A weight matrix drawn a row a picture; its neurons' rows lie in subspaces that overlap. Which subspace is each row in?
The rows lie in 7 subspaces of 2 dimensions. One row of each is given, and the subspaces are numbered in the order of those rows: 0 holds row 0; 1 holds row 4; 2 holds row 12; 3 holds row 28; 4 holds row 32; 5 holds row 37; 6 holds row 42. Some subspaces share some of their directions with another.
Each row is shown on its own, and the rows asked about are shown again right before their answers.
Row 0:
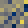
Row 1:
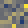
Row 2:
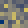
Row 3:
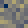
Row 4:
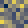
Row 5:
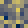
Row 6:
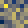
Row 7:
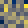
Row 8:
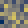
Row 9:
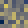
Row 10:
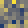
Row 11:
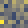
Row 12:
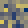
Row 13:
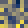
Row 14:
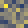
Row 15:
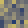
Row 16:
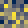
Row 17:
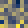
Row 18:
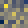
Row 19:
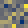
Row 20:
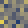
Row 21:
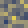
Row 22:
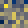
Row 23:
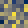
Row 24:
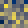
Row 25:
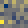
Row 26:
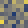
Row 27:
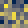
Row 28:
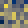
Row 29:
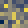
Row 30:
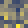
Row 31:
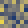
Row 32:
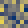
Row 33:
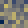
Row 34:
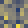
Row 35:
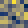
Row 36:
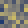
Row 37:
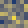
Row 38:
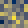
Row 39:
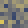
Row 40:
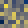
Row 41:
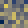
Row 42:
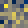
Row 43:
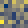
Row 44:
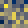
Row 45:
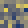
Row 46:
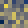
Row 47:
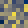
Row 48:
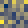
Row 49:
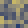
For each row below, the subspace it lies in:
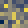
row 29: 2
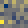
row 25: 0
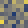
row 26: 0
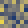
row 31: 4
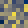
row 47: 0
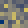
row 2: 2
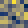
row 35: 5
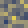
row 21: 5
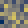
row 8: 4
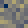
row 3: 1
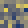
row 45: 2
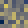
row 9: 6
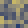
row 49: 3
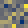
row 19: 0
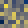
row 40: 6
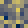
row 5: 3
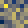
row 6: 1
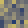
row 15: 6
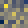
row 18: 5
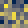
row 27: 3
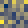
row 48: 2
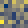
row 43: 3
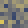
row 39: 2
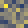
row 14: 1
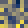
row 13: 4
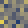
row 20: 3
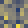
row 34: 3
